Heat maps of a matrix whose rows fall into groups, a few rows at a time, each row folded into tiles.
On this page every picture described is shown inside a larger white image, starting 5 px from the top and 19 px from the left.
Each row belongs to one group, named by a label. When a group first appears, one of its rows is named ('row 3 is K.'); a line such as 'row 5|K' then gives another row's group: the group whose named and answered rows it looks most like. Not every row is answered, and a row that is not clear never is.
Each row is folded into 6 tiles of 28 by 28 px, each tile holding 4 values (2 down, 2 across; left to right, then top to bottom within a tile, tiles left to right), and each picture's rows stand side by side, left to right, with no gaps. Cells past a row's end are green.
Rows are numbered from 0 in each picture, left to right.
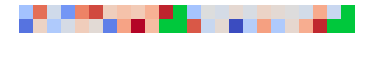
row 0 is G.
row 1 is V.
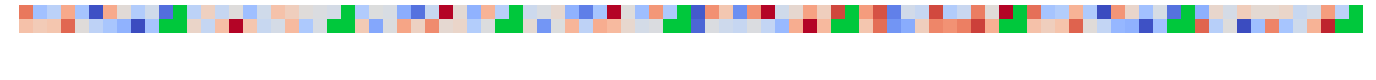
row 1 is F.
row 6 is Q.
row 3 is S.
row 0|Q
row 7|V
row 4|G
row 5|G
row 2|S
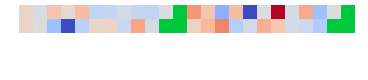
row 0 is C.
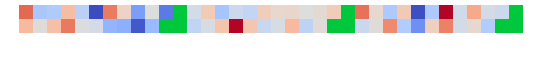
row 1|F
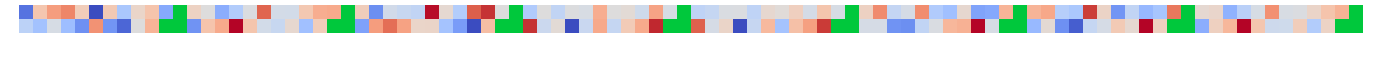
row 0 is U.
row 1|F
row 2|F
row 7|F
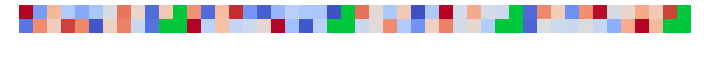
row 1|Q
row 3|G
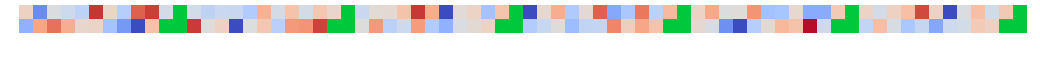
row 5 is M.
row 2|M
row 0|F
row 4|C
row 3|G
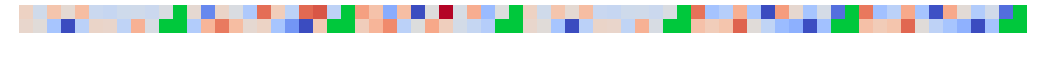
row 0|C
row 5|Q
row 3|C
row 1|F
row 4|Q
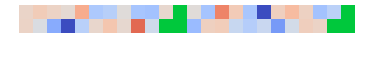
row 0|C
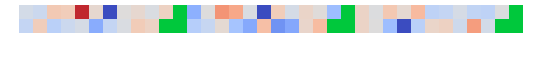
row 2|C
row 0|M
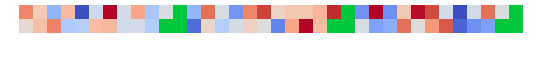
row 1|G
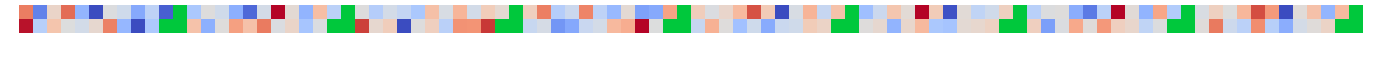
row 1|S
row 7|M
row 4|M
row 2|V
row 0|Q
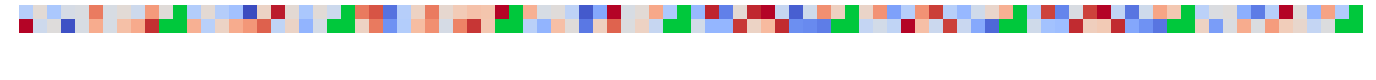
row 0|V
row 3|S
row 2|G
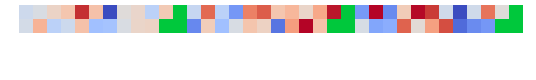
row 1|G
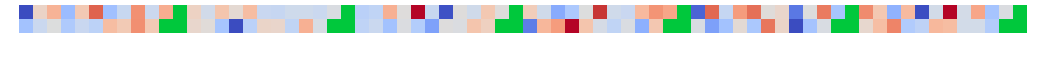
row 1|C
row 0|G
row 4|U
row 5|S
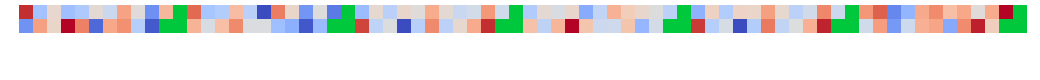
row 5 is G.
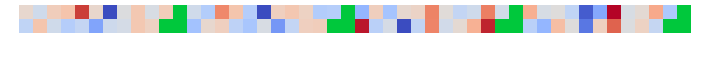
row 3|S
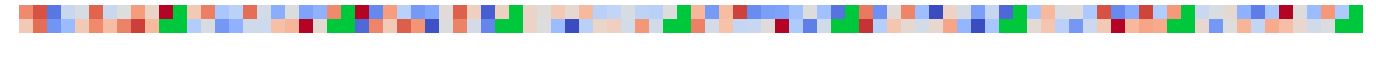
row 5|Q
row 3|C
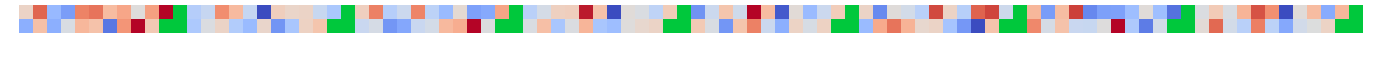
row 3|M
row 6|Q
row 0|G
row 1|U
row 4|M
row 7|M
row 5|F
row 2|C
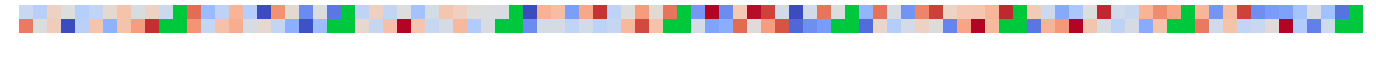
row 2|F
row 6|F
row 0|V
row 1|Q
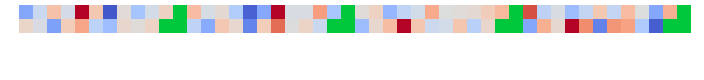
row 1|S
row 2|F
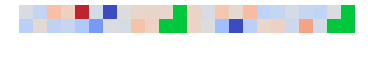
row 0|M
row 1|C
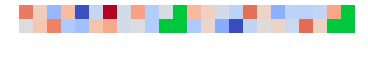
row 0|S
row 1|C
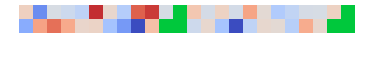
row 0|F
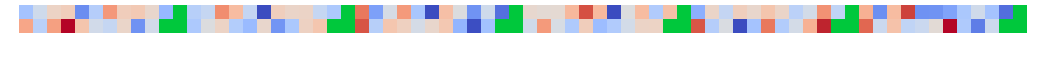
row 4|V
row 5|Q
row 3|M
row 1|U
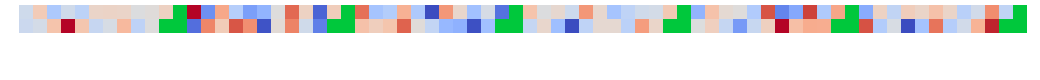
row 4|G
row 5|V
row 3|C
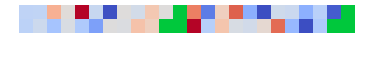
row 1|Q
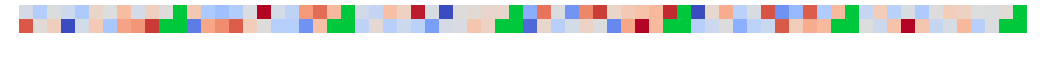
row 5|F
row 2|M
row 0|V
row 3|G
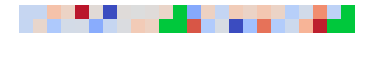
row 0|M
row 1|V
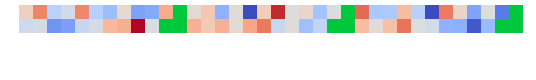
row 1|S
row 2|Q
